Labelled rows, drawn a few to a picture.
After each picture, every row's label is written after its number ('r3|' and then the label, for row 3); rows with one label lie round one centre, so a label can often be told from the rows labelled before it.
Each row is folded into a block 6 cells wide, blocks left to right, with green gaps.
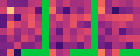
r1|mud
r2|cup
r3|cup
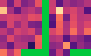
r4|cup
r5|mud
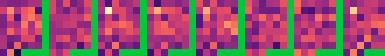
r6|mud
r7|cup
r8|mud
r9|mud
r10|mud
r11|cup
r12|cup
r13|mud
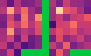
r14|mud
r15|mud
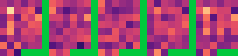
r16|mud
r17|cup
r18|cup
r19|mud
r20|mud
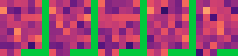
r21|cup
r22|cup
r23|cup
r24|cup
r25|mud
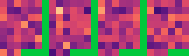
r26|cup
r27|mud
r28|cup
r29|cup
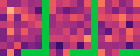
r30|mud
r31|cup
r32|cup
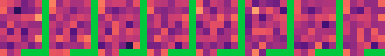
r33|cup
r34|cup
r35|cup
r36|cup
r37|cup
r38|mud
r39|cup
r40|cup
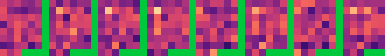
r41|cup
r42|mud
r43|mud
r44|mud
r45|cup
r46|mud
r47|cup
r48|mud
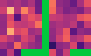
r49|mud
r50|cup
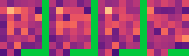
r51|mud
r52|mud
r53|mud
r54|cup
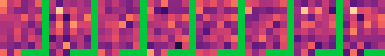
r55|cup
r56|mud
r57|cup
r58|cup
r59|cup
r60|cup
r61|mud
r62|mud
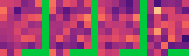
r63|cup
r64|cup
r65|cup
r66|mud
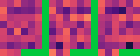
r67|cup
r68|cup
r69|cup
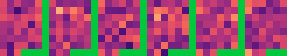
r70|cup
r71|mud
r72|cup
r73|mud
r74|cup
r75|cup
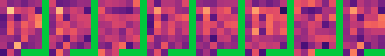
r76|mud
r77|mud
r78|cup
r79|mud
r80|mud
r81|mud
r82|cup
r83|mud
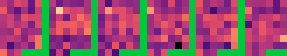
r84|cup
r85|mud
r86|mud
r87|cup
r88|cup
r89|cup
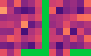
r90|cup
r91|cup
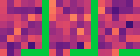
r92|cup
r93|cup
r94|cup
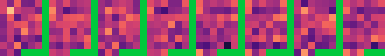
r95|mud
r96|cup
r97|mud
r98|cup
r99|cup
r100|cup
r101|mud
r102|cup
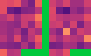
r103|cup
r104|cup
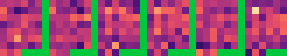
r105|cup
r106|cup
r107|mud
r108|mud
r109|cup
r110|mud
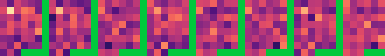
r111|mud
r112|mud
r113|cup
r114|mud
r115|cup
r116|cup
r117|mud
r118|cup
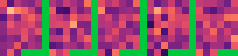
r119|mud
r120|cup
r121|cup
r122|mud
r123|cup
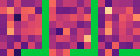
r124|mud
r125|cup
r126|mud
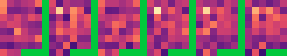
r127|cup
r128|mud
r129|cup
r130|mud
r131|mud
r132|mud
